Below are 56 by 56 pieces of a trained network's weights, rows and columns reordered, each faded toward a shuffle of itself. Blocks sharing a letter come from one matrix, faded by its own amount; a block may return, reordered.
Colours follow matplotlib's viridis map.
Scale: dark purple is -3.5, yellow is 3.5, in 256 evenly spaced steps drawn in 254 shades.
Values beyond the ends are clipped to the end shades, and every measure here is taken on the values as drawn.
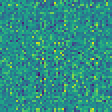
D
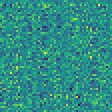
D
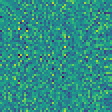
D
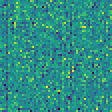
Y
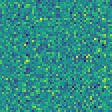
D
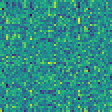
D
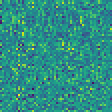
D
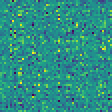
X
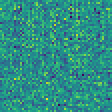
D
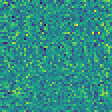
D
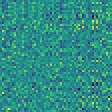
D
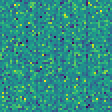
Y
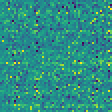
X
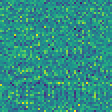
D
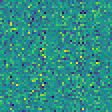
X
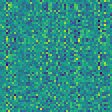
D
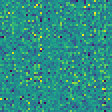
X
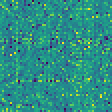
Y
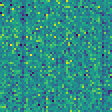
Y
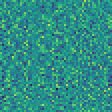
D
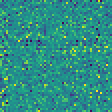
X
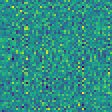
D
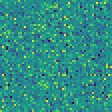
Y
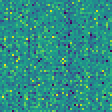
Y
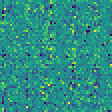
X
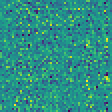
X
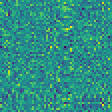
D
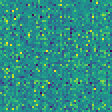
Y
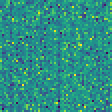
Y
